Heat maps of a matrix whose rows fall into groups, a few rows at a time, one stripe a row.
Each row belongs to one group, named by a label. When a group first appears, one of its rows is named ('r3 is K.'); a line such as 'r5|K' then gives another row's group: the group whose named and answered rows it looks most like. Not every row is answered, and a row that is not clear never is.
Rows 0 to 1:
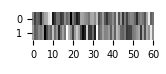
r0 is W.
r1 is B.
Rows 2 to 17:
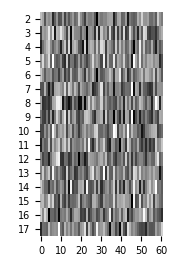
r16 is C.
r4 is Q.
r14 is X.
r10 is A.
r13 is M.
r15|M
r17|A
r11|A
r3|Q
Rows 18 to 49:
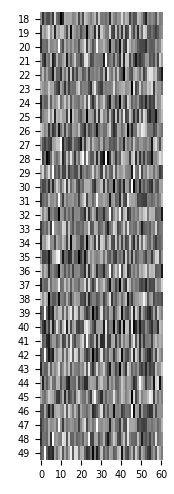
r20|A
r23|M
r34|Q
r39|B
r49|B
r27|W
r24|A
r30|B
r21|B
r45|M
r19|Q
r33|A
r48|A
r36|C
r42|B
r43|A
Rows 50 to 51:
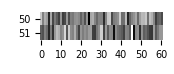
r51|B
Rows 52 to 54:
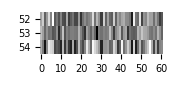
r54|M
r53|C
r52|M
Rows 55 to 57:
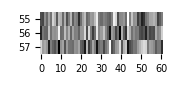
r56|A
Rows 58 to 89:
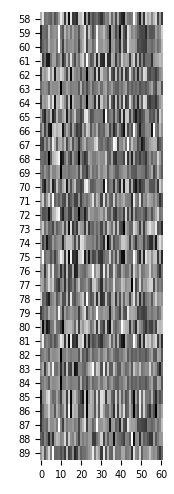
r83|M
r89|M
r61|X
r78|X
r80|X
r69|W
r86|Q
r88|B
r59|A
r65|B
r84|W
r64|Q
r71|M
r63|W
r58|X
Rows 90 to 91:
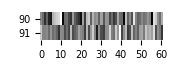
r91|C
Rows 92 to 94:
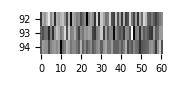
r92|Q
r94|W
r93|B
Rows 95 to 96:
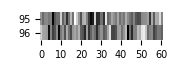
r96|C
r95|B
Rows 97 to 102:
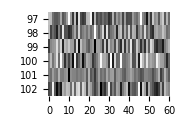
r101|W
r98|X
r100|M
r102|B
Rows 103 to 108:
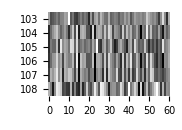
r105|A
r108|M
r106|Q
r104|Q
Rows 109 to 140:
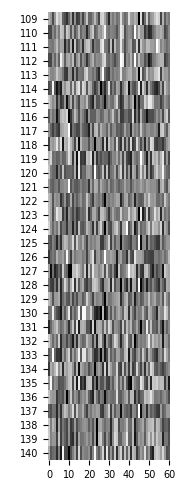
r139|C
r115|C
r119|X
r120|X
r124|C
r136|C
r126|A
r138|C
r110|A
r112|A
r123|M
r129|C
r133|B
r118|Q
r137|B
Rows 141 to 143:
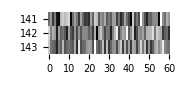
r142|C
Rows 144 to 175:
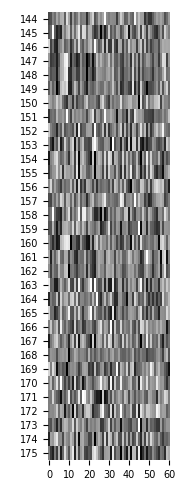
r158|B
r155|Q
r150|M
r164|A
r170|M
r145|B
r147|W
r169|C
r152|X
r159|B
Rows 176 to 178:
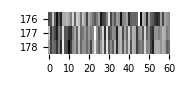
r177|X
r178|X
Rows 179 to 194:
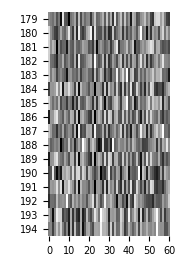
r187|X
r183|C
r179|X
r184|Q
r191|Q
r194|M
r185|C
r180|X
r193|M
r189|Q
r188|B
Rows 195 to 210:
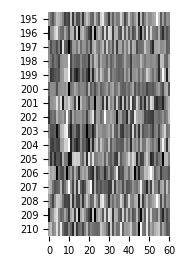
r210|M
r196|Q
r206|C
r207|X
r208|M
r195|M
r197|X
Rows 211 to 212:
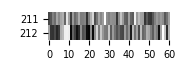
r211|A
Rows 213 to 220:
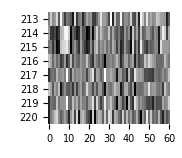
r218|C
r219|A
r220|Q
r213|M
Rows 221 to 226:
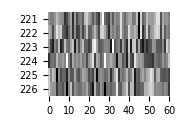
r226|C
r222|M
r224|A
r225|C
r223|B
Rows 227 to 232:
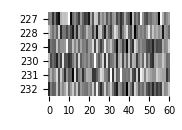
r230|X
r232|A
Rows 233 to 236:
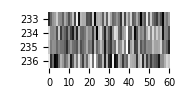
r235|C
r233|Q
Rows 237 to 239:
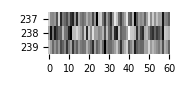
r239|C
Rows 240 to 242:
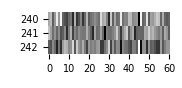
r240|M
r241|C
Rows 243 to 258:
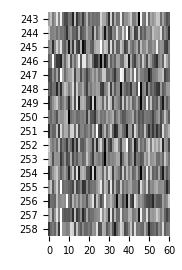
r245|M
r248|B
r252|C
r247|A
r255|M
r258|A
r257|M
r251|A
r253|C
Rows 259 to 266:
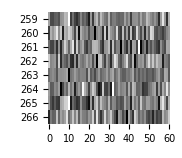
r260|Q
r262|C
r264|B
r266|A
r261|B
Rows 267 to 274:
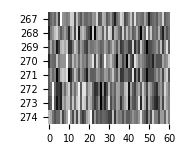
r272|B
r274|X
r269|W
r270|A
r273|B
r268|Q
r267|A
